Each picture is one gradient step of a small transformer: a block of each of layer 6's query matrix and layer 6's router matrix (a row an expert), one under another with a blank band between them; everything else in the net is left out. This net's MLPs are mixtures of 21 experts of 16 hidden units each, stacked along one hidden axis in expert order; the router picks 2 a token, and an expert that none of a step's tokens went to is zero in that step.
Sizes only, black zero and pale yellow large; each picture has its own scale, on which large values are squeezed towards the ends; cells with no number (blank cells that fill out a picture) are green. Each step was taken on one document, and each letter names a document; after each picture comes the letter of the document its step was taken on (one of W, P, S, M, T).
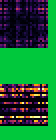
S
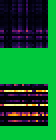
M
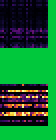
M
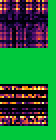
S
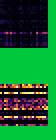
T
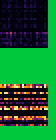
T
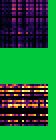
M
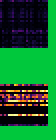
M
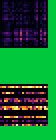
T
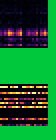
T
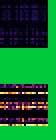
T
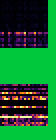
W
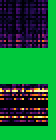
S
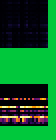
W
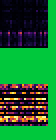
T
